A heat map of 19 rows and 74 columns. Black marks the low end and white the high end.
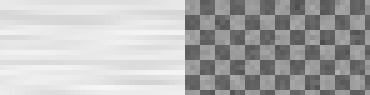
It is made of 1 by 2 panels. Panel 1,1: very high, streaked across, faint in contrast. Panel 1,2: middling, checkered, strong in contrast.
